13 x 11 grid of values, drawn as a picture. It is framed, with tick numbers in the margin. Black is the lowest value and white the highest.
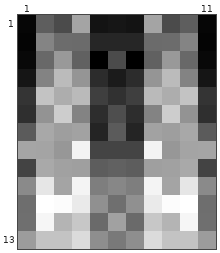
Mirror symmetry: left to right. Stripes: upright, repeating 2 times. Slope: up to the bottom. Calmest part: centre. Ninth with the lowest average: top middle.
